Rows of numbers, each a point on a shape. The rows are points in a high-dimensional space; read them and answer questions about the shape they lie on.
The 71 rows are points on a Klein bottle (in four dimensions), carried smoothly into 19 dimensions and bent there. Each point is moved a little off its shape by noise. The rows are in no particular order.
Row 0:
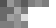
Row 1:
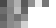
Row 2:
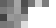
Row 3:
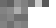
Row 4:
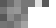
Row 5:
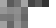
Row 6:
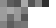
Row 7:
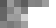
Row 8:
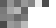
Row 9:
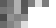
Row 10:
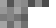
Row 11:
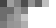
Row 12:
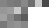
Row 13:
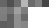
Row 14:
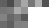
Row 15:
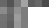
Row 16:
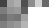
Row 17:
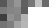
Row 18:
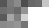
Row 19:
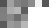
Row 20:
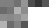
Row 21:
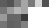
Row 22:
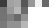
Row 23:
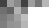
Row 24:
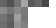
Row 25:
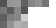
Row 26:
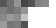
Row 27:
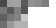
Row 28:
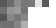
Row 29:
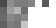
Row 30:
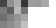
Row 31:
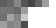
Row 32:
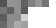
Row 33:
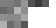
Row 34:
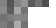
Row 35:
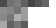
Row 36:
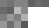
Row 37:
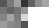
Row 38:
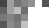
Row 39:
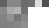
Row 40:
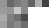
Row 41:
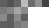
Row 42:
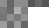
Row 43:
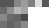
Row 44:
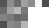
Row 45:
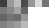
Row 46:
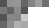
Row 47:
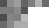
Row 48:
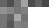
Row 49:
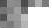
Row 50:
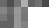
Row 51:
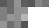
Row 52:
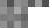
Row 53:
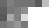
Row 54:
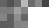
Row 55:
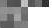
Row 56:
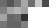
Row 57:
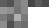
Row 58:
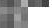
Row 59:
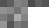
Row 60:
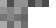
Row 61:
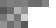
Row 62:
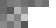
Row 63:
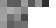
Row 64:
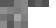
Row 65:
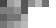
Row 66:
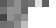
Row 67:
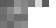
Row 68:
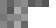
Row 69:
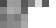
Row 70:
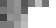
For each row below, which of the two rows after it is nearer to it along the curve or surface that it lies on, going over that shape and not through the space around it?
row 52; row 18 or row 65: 65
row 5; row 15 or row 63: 63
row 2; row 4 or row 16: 4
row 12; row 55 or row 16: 16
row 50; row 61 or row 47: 61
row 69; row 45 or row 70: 45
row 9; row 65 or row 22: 22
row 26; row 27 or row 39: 27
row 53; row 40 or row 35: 35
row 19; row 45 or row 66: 45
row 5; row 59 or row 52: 52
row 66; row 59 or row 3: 3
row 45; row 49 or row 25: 25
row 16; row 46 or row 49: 46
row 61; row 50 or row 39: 50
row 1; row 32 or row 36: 32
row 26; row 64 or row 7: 64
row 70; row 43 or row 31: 43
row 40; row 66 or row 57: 66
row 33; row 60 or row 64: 60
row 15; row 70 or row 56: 56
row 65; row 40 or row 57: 40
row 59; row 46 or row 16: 46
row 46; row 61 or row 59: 61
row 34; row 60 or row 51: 60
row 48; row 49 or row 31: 31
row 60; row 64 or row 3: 3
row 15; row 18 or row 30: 18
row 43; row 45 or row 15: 15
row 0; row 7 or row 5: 7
